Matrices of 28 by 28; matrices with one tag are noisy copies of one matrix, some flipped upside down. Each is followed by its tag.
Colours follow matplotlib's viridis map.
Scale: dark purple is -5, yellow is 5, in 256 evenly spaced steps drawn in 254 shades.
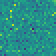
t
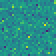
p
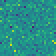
t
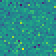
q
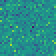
t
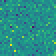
t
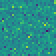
p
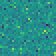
p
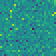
t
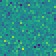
q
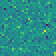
p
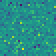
q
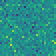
t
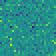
t
